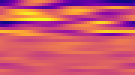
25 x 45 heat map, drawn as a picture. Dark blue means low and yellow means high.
Mirror symmetry: none. Ninth with the lowest average: top right. Grain: streaks across. Seam: horizontal, 50% of the way down, the bottom part calmer.
